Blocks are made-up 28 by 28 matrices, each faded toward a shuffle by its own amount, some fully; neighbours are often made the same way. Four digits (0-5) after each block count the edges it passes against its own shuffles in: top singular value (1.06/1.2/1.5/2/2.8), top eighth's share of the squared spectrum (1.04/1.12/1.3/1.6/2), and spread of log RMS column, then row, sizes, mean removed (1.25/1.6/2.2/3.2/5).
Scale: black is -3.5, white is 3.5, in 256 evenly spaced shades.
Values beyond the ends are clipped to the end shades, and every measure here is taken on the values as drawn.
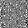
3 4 2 0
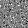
0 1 0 0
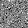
0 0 0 0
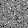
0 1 0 0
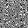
2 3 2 0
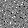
0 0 0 0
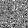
2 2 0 0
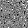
1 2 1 0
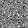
2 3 1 0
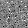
0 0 0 0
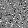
0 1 0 0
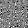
2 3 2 0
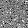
1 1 0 0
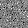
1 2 0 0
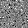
0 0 0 0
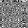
3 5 2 2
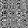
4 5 3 2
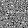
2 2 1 0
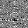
3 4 1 1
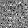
3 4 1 1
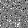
2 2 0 0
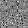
3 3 1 0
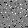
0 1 0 0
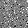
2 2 0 0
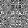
3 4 2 2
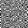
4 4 2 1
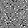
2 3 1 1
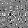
3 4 1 1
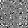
3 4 2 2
